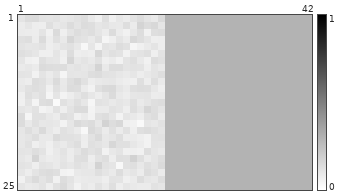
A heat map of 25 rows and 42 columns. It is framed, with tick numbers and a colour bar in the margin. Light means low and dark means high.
The table splits into one row of 2 panels. Panel 1,1: very low, fine-grained, faint in contrast. Panel 1,2: low, flat.
